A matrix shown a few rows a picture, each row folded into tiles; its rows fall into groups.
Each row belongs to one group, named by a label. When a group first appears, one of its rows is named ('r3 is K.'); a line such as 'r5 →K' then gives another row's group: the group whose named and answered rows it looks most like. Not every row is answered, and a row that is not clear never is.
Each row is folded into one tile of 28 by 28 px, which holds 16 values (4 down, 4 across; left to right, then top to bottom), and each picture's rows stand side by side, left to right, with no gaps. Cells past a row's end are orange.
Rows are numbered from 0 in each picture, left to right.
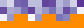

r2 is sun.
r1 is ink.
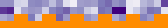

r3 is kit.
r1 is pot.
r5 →sun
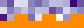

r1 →pot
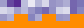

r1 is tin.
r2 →kit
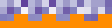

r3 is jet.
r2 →sun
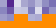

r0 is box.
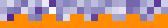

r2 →pot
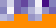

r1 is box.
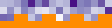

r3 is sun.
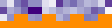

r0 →ink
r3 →sun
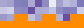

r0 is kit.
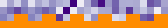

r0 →tin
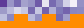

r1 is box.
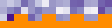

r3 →kit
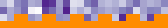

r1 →kit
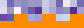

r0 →jet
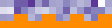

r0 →kit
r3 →box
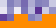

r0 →jet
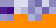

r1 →box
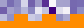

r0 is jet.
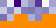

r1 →box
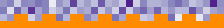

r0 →box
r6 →pot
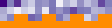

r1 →jet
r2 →tin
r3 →ink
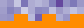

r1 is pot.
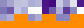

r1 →kit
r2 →sun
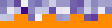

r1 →pot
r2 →kit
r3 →jet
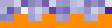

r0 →sun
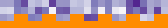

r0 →kit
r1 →sun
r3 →jet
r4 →kit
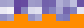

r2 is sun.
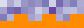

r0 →tin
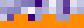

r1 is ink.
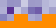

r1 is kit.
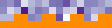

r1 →sun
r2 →pot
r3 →pot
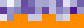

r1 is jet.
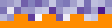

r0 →box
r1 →pot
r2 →pot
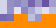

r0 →jet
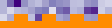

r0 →ink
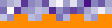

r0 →box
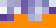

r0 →jet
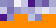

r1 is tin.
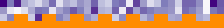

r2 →tin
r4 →box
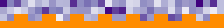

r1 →tin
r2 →ink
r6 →jet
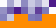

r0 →tin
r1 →sun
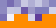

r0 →pot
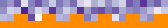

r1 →pot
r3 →tin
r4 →ink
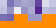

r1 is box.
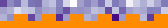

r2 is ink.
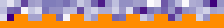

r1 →kit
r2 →pot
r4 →jet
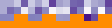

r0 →sun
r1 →sun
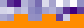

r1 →box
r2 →tin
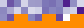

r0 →jet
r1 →kit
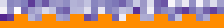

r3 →jet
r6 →tin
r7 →tin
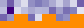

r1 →pot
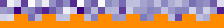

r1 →tin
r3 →box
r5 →sun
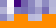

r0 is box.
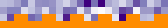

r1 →jet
